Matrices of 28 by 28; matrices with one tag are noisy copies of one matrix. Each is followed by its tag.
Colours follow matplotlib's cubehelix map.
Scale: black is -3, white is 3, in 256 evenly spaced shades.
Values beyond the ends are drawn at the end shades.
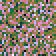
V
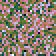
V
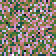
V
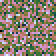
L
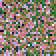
L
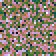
L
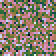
L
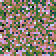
L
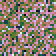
V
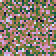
L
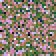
L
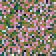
V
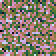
L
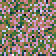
V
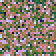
L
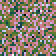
V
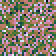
V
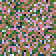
V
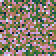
L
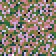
V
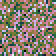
V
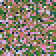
L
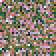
L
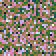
L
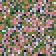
V
